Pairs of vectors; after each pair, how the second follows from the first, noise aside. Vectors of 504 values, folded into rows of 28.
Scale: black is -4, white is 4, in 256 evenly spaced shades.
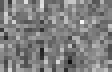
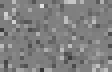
partly zeroed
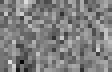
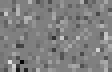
partly zeroed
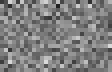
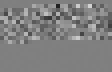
partly zeroed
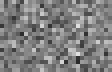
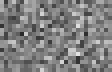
copied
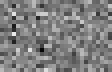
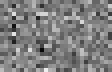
copied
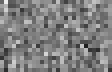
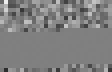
partly zeroed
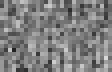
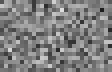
shuffled
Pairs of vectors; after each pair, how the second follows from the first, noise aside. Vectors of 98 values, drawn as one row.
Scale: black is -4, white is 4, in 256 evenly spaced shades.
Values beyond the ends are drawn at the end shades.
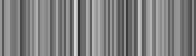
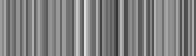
shuffled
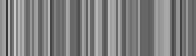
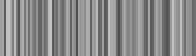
sign-scrambled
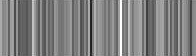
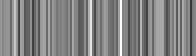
sign-scrambled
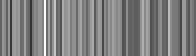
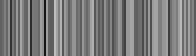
sign-scrambled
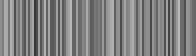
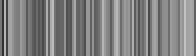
shuffled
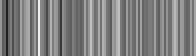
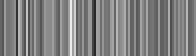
shuffled
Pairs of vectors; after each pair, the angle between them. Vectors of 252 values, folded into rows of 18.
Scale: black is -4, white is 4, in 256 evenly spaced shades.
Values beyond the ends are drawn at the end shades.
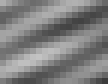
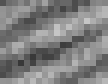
nearly opposite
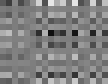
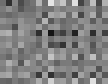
nearly parallel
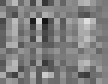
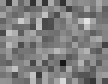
partly aligned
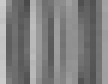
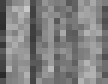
nearly opposite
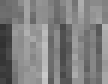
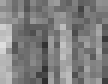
nearly opposite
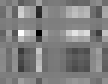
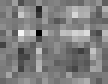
nearly parallel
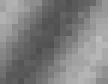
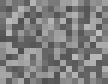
orthogonal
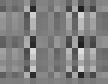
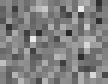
partly opposed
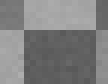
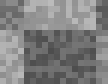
nearly parallel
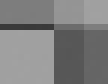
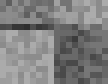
nearly parallel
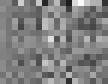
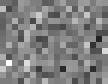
orthogonal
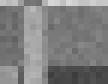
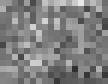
partly aligned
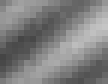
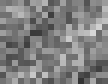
partly aligned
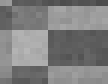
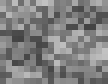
partly opposed
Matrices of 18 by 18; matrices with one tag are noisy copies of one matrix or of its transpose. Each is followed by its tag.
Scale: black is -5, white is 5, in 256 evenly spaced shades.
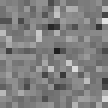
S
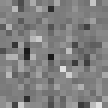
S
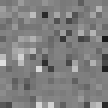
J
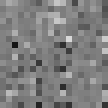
J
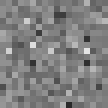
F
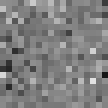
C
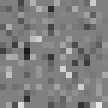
S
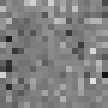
C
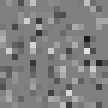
F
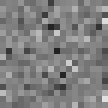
S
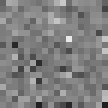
J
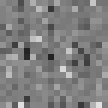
S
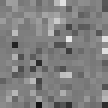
J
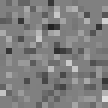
S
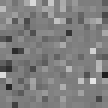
C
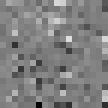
J
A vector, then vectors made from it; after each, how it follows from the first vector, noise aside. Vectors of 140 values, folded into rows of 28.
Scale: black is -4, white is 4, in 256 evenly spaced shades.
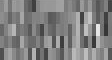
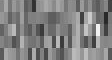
copied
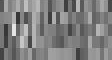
reversed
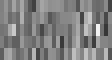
copied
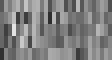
reversed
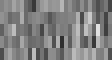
copied
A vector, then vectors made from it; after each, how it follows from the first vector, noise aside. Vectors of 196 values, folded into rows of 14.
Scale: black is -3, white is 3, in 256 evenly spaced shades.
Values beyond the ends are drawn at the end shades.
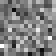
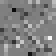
partly zeroed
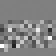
partly zeroed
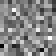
sign-scrambled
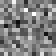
wrapped around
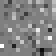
partly zeroed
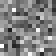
sign-scrambled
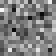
wrapped around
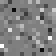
partly zeroed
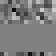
partly zeroed
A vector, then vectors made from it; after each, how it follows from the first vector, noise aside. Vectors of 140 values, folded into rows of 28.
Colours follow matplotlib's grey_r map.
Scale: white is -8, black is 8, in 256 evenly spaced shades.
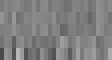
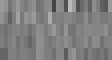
wrapped around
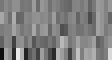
scaled up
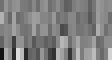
scaled up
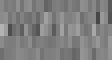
wrapped around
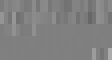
partly zeroed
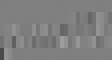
partly zeroed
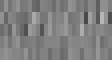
wrapped around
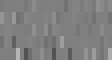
partly zeroed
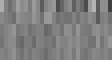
reversed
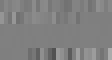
partly zeroed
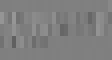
partly zeroed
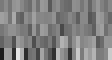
scaled up
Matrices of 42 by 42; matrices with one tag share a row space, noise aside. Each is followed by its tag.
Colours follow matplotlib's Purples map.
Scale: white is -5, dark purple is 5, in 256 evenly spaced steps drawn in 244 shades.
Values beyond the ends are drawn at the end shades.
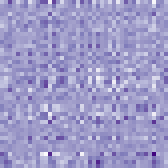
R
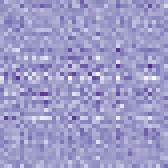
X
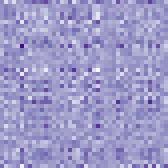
X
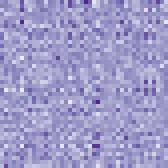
X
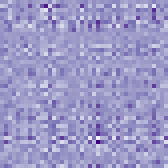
R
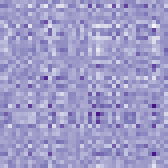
R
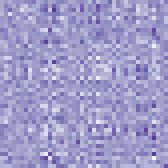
R
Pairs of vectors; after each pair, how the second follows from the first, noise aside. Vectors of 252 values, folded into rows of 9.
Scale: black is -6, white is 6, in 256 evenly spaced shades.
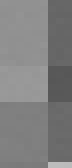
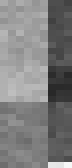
scaled up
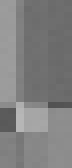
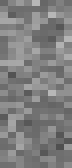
shuffled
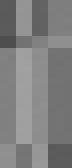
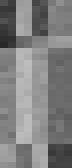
scaled up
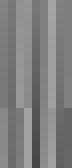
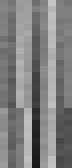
scaled up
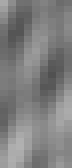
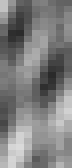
scaled up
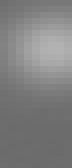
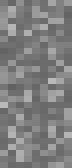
shuffled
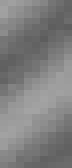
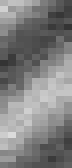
scaled up
